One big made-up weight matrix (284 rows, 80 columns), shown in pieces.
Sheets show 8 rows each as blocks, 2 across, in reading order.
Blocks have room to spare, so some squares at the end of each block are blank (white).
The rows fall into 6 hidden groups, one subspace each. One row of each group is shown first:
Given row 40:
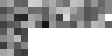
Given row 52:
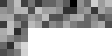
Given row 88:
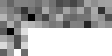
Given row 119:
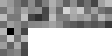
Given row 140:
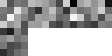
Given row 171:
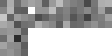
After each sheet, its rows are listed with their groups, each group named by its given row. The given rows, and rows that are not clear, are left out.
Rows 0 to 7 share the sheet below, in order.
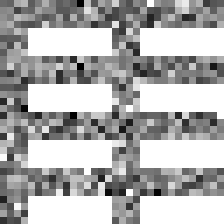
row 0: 40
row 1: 52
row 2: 88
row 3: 88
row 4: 52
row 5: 140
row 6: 171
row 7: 140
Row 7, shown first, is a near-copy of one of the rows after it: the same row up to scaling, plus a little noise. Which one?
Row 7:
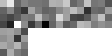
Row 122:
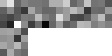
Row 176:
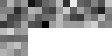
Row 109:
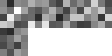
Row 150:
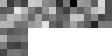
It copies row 122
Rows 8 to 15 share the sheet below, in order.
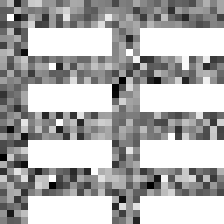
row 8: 40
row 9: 88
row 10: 52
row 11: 140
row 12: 88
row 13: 171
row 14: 52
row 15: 119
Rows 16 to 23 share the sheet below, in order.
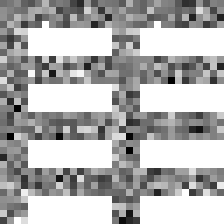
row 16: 40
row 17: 40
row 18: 88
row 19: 171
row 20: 171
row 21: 171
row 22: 88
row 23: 40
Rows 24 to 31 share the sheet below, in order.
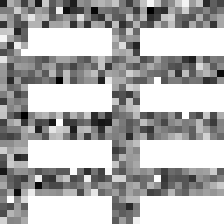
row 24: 52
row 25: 52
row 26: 171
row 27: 40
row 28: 52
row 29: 140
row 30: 140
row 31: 119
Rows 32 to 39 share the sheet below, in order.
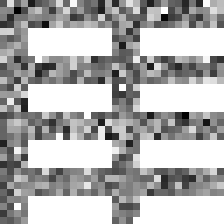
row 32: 140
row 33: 52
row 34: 52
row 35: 119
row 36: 171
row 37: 52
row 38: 171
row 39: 119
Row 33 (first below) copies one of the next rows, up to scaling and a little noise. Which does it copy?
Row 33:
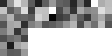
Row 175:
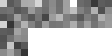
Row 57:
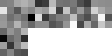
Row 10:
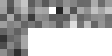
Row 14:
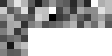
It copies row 14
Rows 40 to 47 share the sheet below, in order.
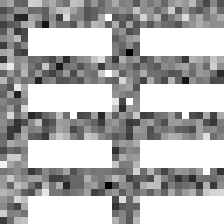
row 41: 88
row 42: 119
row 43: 52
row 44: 140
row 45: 140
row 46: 40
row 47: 119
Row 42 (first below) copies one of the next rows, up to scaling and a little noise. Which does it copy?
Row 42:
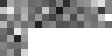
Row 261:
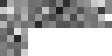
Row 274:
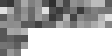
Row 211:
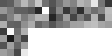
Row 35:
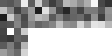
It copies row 261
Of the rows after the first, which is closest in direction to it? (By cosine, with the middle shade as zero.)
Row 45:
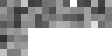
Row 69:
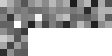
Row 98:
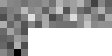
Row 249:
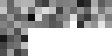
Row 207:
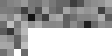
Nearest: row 249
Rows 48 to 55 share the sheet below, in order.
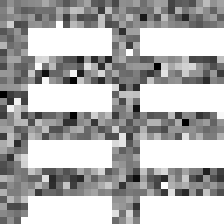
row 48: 171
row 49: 88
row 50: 40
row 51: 119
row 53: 140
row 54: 119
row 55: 52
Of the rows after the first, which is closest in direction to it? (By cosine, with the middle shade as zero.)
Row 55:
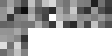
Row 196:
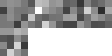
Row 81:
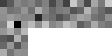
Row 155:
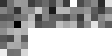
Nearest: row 196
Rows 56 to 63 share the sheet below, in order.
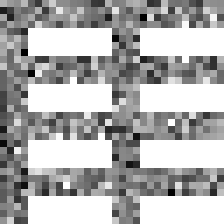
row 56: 119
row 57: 52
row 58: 52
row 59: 140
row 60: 171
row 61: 88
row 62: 40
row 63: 171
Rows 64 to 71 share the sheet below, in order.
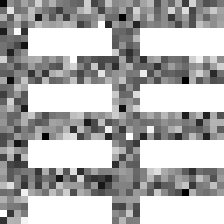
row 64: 171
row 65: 88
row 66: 52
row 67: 52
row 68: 40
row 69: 140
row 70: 88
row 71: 40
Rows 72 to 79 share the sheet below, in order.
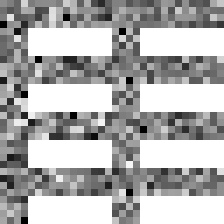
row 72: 119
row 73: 119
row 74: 52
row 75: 140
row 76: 140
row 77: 88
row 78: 119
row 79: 140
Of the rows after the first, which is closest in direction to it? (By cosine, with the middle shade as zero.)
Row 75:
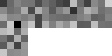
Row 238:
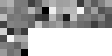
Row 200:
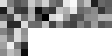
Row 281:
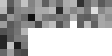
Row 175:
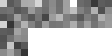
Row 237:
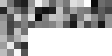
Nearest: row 281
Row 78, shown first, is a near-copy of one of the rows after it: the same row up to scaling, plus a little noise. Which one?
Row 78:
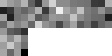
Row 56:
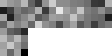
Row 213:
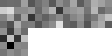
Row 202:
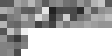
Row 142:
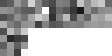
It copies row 56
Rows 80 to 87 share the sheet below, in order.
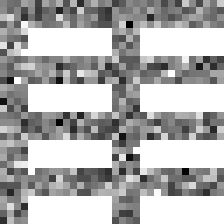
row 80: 88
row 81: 140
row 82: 171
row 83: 52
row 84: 88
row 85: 52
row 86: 52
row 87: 140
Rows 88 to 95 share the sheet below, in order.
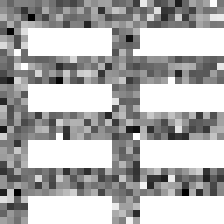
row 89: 119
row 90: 171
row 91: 171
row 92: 171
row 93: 40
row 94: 140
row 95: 52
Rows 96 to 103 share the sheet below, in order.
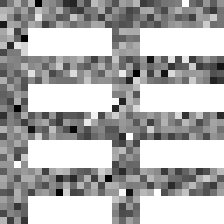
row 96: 52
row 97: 140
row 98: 88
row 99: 88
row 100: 88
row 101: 140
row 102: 171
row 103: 140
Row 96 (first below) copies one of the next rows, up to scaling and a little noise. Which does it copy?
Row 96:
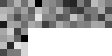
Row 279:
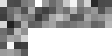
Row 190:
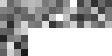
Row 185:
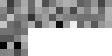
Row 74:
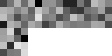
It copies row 74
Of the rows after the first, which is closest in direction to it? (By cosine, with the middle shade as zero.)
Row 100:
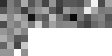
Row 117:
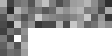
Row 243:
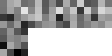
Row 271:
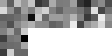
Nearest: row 271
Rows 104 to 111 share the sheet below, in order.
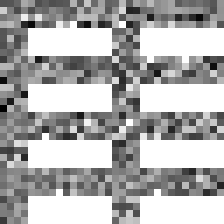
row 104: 40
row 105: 171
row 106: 52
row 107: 52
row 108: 40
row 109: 140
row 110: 171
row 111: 40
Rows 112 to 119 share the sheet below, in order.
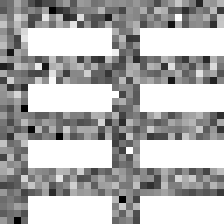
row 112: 40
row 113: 171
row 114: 119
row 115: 119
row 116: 171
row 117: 171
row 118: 88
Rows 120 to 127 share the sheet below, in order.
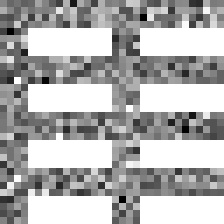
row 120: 88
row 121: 52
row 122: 140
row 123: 88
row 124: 171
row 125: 88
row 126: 140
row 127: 119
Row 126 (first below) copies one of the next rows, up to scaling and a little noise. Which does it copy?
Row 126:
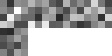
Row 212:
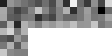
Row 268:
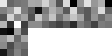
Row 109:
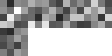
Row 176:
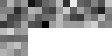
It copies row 109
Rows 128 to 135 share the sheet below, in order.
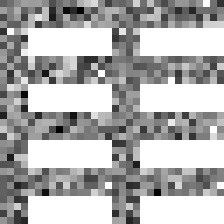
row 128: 119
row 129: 119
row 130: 52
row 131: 171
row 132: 52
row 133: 88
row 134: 40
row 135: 40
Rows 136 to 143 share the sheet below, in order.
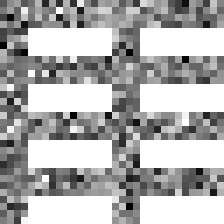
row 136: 88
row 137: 140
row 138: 88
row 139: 140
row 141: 52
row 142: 119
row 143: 171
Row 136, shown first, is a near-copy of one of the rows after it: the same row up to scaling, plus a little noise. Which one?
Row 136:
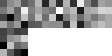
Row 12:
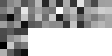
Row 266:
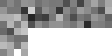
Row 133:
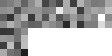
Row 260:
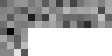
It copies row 12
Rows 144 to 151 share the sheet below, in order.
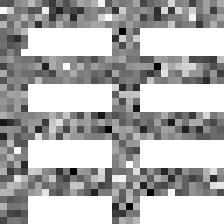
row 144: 119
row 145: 119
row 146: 119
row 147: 119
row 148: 119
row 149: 88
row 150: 140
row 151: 119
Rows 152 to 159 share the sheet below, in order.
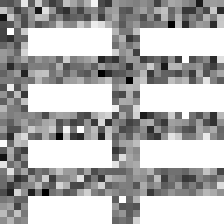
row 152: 119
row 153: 171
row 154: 119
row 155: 140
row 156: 171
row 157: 140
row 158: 140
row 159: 119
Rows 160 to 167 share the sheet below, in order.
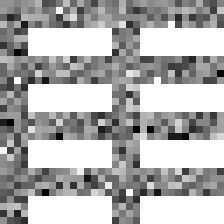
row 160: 88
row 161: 171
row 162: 140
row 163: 40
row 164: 119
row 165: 40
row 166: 40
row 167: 140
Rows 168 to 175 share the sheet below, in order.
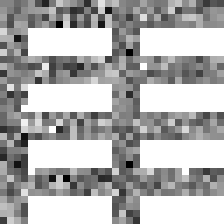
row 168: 171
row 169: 88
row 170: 119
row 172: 88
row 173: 88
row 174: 52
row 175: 52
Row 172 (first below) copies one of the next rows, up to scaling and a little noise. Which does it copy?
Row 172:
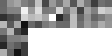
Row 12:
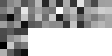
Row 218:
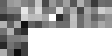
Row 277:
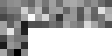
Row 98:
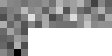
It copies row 218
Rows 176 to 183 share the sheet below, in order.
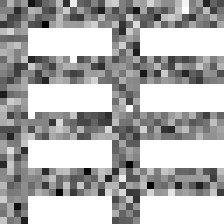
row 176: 140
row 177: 52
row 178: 140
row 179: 88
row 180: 52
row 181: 88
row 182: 171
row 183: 171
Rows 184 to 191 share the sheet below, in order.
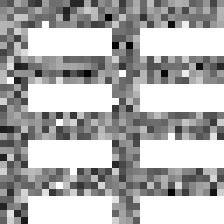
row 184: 40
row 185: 52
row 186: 171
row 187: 88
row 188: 88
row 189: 171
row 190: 52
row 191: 171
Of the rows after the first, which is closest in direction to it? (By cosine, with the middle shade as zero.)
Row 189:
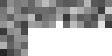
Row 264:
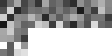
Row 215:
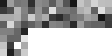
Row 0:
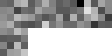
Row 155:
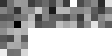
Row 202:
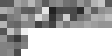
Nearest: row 0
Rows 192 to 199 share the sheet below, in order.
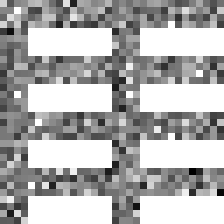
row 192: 140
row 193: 171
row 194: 171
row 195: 171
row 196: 40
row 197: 171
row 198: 88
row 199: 52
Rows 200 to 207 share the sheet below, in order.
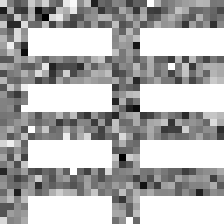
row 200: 52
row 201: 52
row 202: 119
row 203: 88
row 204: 88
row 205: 52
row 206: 140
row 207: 88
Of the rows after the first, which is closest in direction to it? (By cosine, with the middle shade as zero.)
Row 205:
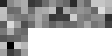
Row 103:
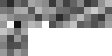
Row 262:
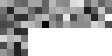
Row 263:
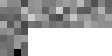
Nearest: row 103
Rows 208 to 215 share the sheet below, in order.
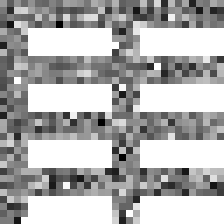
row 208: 171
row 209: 88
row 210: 171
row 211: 119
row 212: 140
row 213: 119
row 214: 119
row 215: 52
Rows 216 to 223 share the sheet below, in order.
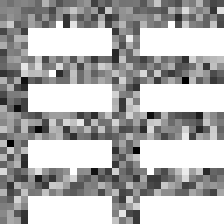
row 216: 171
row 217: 171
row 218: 88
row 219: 52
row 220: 119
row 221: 52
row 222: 52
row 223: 52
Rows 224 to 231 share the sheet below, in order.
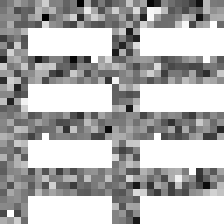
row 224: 40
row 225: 52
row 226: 52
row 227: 119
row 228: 40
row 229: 40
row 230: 88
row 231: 40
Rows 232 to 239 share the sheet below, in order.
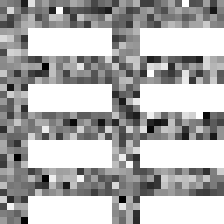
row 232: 52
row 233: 140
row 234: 119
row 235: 52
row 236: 52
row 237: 52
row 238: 119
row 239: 119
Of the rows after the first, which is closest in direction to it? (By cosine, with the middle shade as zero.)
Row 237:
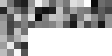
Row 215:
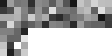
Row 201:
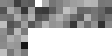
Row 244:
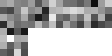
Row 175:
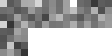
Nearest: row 201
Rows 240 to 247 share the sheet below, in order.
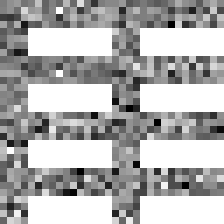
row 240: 88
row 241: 171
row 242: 88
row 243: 88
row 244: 119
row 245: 119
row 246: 40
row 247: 88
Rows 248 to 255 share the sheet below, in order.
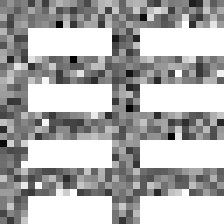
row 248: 171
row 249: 52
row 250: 140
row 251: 40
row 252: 119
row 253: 171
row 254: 40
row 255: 40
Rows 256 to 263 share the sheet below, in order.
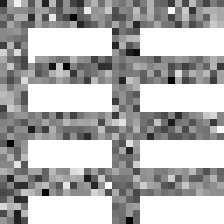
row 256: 88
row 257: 88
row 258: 52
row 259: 171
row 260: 88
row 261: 119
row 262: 40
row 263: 88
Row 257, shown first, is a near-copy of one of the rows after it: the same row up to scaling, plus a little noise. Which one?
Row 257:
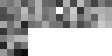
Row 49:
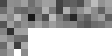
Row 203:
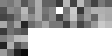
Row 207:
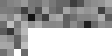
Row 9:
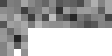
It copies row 203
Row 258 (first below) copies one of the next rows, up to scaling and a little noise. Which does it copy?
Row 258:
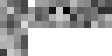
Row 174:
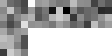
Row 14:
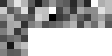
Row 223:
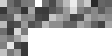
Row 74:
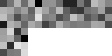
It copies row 174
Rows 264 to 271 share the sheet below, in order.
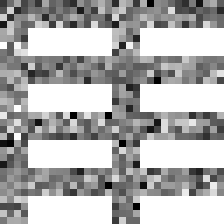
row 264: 52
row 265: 52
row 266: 88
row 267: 40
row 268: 140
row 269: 119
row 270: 40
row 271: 52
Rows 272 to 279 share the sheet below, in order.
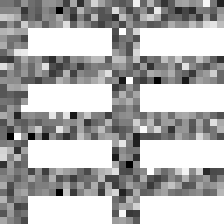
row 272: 88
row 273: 119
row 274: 119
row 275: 140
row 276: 140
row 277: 88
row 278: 171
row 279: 52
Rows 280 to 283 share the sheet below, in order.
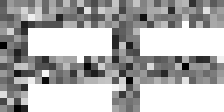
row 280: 88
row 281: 52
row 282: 40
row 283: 140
